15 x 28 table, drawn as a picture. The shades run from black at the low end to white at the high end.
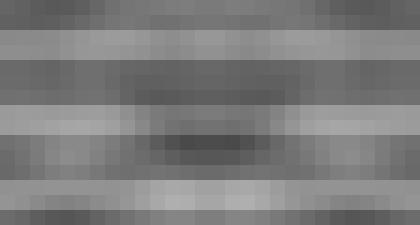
Average level on the scale: 50%. Ninth with the lowest average: centre. Stripes: horizontal, repeating 3 times. Mirror symmetry: left to right.
